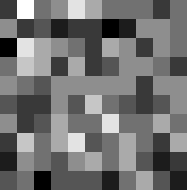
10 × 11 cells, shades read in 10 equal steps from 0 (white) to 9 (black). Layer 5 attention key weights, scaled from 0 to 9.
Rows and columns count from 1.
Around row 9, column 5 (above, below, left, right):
1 6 6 3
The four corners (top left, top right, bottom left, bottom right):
7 5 6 8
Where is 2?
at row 4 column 2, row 6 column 6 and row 8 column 2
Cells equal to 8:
6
